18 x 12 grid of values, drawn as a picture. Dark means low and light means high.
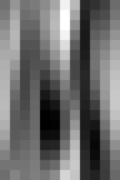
The top middle is the ninth with the highest average. The bottom left is the calmest part. The histogram is bell-shaped. Streaks run downward.
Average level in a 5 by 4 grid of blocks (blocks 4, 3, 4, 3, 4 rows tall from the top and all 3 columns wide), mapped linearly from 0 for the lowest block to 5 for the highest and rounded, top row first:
4553 | 5335 | 4125 | 4023 | 4341
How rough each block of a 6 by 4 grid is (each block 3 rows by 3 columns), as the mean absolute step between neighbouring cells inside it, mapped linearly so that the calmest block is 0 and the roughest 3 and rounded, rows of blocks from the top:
1131
1131
1111
1112
1132
0131
